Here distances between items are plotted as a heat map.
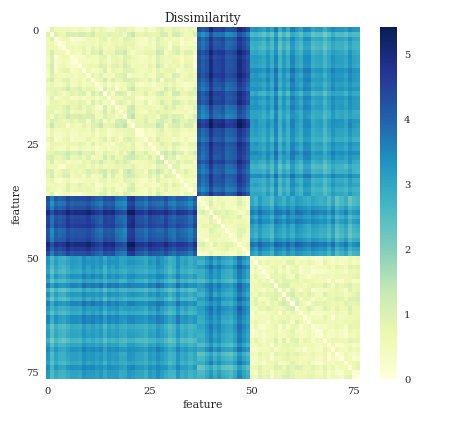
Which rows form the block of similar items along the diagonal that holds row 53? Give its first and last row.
50 to 76
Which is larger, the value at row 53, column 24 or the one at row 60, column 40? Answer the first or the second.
the second
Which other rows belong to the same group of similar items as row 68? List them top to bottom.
50, 51, 52, 53, 54, 55, 56, 57, 58, 59, 60, 61, 62, 63, 64, 65, 66, 67, 69, 70, 71, 72, 73, 74, 75, 76
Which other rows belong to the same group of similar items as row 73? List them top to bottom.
50, 51, 52, 53, 54, 55, 56, 57, 58, 59, 60, 61, 62, 63, 64, 65, 66, 67, 68, 69, 70, 71, 72, 74, 75, 76
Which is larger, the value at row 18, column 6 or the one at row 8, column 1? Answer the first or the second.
the second
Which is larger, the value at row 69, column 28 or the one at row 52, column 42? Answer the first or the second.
the second
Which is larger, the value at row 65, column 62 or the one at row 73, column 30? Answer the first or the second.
the second
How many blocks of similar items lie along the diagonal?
3
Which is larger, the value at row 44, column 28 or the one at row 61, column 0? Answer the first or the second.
the first
